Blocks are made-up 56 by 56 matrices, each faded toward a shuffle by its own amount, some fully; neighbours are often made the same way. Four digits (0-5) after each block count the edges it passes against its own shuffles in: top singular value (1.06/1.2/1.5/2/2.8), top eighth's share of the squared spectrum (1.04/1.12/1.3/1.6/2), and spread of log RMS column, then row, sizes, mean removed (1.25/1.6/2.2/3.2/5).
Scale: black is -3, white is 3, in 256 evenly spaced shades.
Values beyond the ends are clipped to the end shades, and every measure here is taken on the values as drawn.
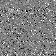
1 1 0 2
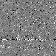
2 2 0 1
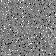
0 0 0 0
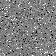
0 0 0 0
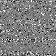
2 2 0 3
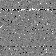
3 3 0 2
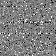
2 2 0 2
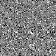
3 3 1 1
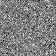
2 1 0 0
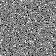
0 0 0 0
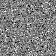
2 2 0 0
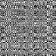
4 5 3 3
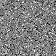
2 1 0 0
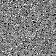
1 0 0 0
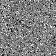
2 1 0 0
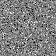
0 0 0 0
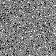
1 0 0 0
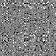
4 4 2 2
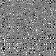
4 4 2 2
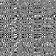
4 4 3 3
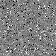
3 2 0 1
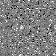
3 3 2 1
